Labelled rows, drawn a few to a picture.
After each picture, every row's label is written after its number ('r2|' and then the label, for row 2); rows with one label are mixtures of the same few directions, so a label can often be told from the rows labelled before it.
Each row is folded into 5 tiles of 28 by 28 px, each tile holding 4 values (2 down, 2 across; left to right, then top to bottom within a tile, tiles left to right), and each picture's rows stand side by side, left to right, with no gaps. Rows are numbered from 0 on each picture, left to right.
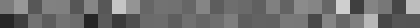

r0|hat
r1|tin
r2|tin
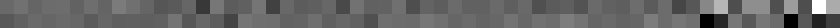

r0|hat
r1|tin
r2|tin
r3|hat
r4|hat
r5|hat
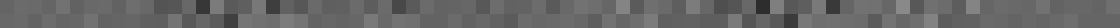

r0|tin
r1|tin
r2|hat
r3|tin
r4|tin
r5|tin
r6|tin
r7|tin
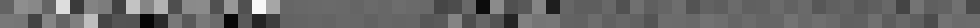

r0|tin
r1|hat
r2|hat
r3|tin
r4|tin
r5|hat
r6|tin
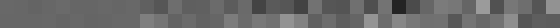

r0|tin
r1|hat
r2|hat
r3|tin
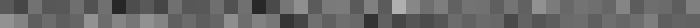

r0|hat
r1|hat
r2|hat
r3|hat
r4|tin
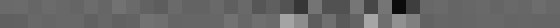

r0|hat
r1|hat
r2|hat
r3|hat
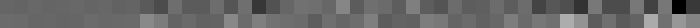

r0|hat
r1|hat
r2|tin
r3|hat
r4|hat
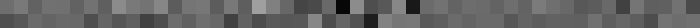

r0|hat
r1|hat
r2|tin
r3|hat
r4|tin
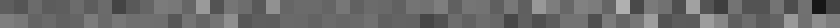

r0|hat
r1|tin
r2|tin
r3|hat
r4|tin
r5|hat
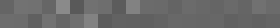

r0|tin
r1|hat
